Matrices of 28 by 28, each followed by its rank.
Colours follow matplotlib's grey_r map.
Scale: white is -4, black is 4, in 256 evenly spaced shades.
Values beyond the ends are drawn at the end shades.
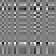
one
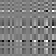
one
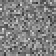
full rank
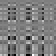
one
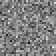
full rank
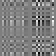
one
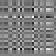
one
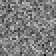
full rank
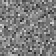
full rank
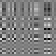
one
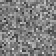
full rank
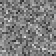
full rank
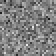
full rank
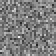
full rank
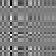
one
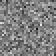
full rank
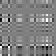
one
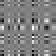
one
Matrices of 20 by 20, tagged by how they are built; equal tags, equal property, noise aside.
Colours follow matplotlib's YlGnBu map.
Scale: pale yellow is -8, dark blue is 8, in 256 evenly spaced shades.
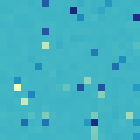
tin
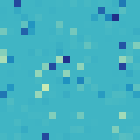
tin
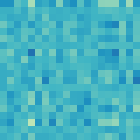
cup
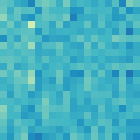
cup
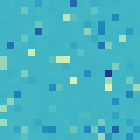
tin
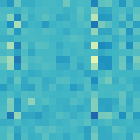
cup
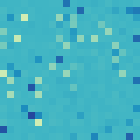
tin
